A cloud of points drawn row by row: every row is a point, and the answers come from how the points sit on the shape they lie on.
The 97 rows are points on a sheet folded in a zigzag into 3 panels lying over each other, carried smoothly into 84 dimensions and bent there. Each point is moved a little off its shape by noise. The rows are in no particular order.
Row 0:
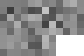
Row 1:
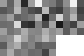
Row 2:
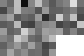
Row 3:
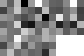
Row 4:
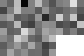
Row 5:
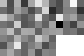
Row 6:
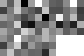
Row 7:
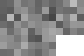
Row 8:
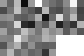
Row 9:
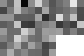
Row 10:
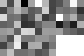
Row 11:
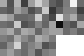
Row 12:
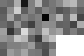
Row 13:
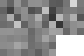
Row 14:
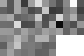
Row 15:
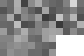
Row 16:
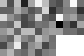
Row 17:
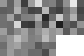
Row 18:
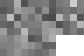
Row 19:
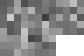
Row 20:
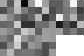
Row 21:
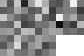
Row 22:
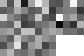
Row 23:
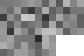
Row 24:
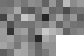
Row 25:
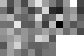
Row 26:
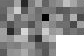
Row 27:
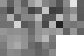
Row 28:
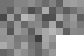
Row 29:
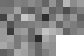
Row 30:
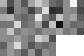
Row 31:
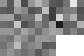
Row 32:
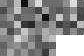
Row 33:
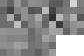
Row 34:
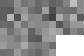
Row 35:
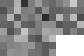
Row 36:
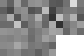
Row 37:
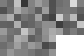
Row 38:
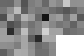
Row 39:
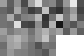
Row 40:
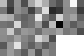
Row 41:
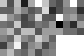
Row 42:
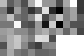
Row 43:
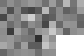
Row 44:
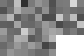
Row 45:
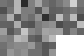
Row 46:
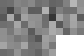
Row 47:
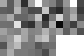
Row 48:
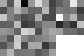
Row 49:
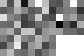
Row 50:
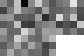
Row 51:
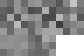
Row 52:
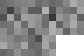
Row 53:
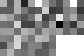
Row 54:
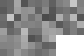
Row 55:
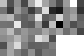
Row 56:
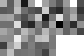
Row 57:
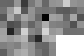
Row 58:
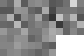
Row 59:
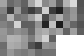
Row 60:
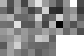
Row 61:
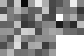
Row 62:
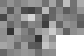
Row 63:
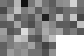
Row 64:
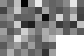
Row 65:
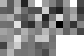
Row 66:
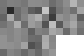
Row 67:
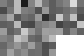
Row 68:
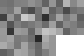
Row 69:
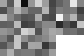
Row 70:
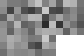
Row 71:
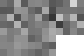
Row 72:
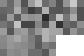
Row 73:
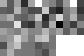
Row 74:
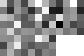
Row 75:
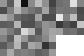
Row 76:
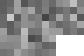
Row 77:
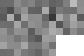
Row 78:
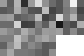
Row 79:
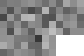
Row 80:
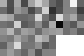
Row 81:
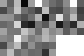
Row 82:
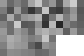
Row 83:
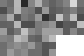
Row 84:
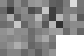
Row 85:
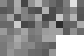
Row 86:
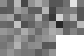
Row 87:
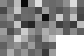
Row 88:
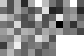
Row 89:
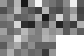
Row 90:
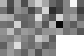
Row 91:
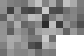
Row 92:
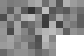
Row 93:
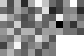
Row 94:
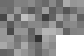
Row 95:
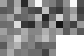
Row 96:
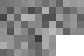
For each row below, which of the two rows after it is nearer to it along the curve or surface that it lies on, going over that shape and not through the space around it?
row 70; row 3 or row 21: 3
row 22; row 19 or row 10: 10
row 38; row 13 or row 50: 50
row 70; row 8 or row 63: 8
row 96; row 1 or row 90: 1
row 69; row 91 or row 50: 50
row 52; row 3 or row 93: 93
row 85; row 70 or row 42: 70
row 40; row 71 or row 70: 71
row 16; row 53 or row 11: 11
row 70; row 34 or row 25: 25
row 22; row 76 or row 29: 76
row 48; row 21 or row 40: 21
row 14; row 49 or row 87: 49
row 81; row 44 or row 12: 12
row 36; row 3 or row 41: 41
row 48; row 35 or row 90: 90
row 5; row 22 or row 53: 22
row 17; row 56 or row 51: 56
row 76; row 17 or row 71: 71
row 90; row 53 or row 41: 41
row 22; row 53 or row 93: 93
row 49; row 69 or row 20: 69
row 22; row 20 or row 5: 5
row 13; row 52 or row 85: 52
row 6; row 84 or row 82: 82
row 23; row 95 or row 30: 95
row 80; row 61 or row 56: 61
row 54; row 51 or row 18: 18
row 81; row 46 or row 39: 39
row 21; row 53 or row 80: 80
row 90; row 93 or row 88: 93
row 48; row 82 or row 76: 76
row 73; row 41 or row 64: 64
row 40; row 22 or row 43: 22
